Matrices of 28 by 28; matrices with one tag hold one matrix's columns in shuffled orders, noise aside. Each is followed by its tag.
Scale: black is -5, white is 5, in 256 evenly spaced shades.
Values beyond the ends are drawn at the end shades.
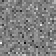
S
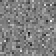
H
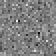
H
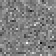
S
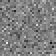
S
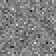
S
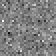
H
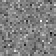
H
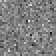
H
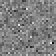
S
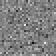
S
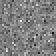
H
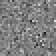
H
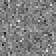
H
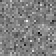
H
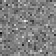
H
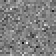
S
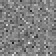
S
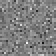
S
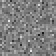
H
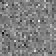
H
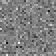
S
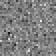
H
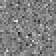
H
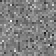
H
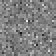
H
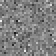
H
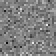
S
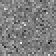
S
